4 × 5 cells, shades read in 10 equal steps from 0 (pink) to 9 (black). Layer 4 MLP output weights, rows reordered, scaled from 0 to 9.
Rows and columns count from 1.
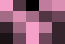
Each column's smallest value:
0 1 0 2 1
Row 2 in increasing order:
1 3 3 5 6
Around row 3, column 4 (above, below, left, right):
6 5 0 7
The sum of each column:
18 15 12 15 20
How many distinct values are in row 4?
4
